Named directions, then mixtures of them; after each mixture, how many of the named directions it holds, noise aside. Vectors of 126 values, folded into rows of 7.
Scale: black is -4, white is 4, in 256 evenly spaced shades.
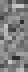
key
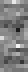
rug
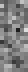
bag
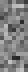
one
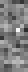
two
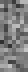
three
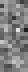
one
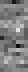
one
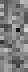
one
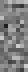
two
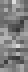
two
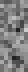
two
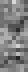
two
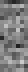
two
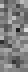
one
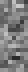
two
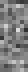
three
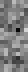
three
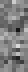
three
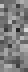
one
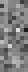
one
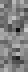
three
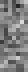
three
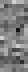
two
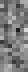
one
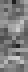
two
